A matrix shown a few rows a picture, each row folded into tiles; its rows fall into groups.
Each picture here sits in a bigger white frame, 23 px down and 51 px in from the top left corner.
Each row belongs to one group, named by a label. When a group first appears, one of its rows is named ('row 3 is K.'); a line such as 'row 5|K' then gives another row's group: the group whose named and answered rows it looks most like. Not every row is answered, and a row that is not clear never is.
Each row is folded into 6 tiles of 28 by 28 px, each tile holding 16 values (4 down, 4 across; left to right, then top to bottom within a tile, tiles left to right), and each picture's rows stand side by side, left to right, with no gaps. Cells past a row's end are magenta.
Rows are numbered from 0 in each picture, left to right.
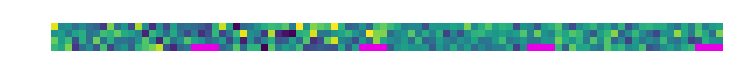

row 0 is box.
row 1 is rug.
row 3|rug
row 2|rug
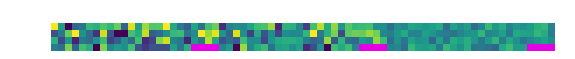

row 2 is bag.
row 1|bag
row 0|rug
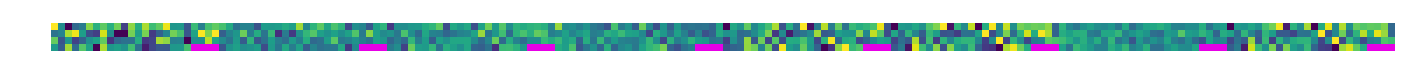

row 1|rug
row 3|box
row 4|bag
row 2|bag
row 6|rug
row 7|bag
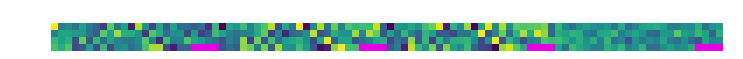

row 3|rug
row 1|bag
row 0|box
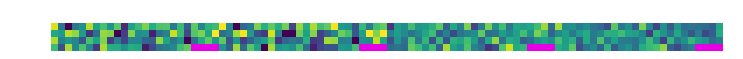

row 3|box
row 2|bag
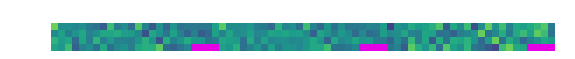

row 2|bag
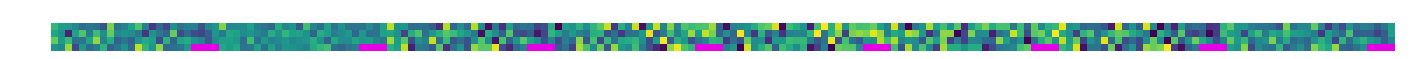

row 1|box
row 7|box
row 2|box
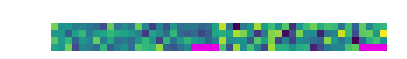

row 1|rug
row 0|box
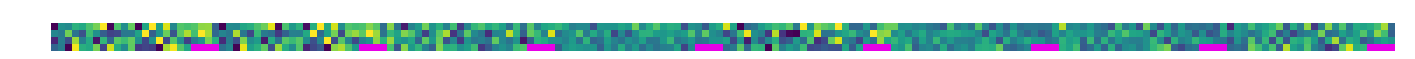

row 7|bag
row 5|box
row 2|rug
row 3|rug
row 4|rug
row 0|bag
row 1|bag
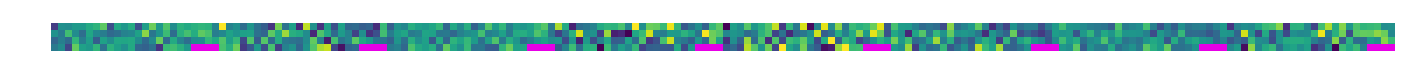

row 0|bag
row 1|box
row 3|rug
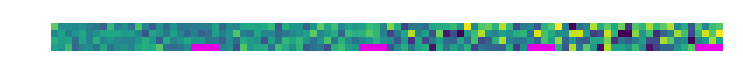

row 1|bag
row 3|rug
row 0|box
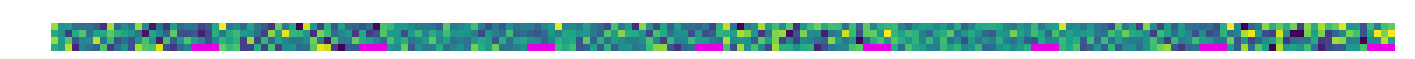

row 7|rug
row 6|box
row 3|box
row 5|rug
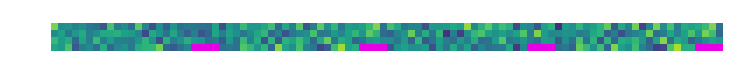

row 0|box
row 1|bag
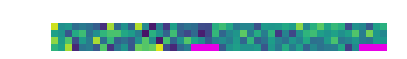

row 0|box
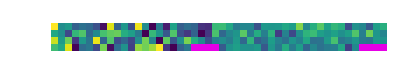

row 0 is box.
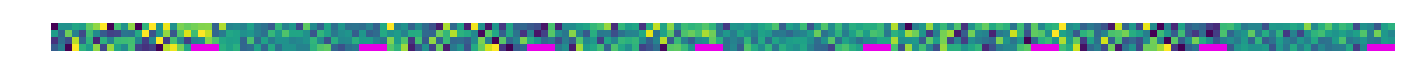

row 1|box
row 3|bag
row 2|box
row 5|rug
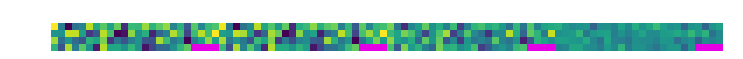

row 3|rug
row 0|rug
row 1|rug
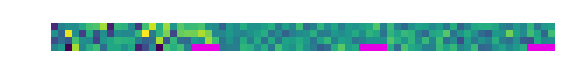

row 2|rug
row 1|bag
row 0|bag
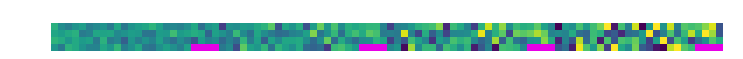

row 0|rug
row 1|bag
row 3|bag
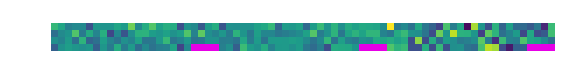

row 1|bag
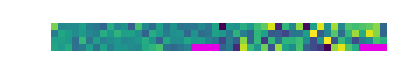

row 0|box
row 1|bag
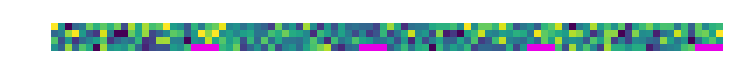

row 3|rug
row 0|rug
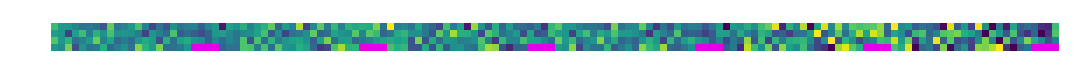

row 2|box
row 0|box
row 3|box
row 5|box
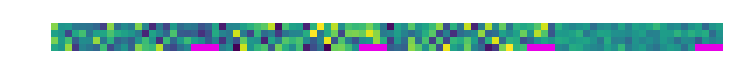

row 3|rug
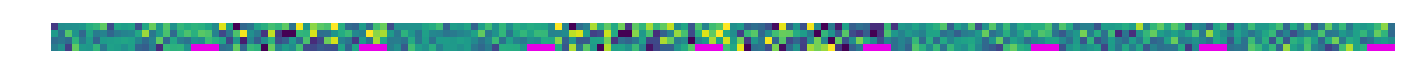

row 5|bag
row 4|box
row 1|rug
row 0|bag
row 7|bag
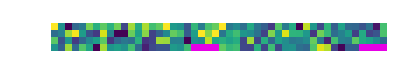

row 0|rug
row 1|box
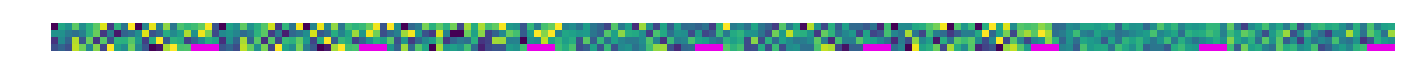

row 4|box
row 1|bag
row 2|rug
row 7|rug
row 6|bag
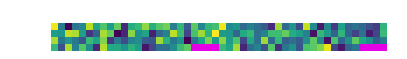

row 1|box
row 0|rug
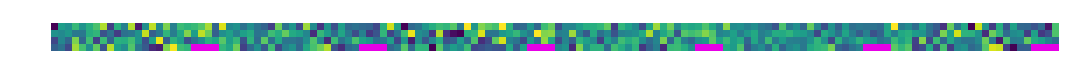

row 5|box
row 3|bag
